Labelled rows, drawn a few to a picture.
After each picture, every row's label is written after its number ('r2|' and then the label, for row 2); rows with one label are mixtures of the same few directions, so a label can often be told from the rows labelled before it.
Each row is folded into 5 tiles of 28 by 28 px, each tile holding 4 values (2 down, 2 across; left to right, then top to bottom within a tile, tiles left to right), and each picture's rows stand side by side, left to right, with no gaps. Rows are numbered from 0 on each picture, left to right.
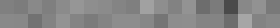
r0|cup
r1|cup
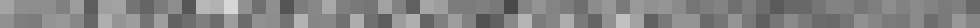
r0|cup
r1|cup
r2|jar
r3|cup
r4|cup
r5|cup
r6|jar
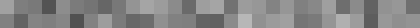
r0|jar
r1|cup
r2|cup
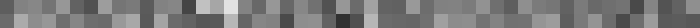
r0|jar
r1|cup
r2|cup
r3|jar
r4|cup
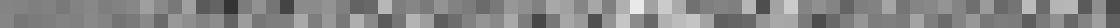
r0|jar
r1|cup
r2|jar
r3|jar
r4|cup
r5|jar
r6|jar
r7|jar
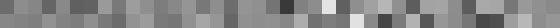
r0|jar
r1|cup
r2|jar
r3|cup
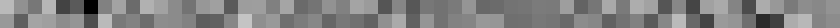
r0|cup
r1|cup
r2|jar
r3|cup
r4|jar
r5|cup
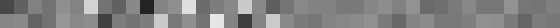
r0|cup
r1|jar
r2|jar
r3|cup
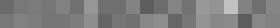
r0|cup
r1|cup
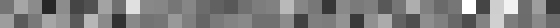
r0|jar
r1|cup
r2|jar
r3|jar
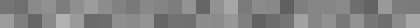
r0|cup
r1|jar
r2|jar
